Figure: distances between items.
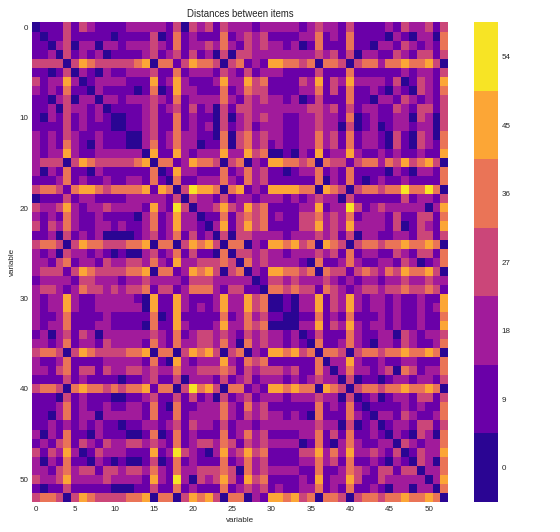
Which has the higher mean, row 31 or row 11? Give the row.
31
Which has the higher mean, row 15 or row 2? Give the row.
15
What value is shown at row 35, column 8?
9
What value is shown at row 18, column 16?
45
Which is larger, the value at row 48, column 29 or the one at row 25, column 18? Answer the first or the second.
the second
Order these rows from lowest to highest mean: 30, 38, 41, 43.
41, 43, 30, 38
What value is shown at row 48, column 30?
9
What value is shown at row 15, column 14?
45
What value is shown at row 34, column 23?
18
